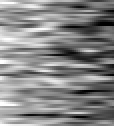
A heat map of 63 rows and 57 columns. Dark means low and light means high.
The ninth with the lowest average is the top right. There is an overall slope up to the left. Streaks run across, left to right.
